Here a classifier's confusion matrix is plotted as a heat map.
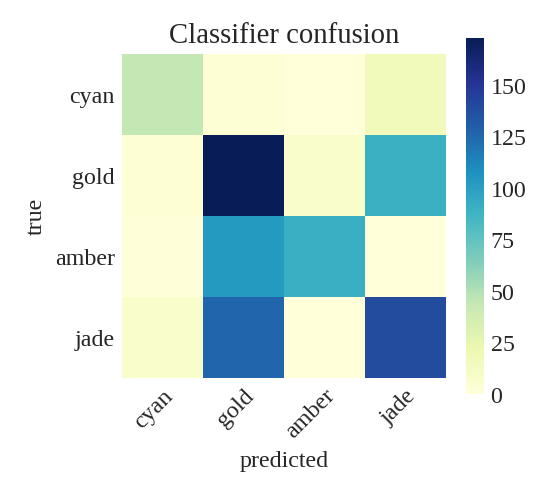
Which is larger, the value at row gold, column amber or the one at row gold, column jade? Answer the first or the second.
the second
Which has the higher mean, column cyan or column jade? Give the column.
jade
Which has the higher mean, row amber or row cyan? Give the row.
amber
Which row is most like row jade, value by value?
gold
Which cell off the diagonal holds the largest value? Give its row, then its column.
jade, gold
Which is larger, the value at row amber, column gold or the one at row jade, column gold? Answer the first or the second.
the second
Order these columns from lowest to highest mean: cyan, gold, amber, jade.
cyan, amber, jade, gold
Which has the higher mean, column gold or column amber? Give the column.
gold
